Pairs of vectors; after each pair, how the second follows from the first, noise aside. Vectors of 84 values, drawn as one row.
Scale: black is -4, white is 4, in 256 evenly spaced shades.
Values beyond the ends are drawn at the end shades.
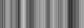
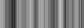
reversed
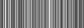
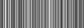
copied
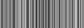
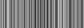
reversed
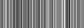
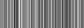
reversed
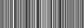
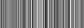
reversed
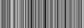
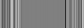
partly zeroed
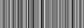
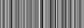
reversed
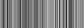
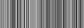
reversed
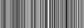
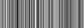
reversed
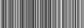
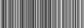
copied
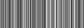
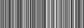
copied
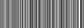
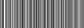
reversed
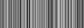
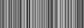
copied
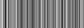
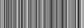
reversed
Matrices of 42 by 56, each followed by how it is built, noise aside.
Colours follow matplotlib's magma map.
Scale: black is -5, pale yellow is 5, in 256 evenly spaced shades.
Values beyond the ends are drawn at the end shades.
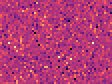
noise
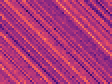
Toeplitz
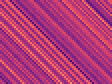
Toeplitz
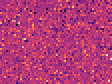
noise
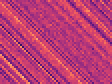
Toeplitz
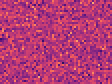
noise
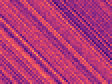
Toeplitz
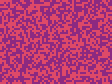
noise
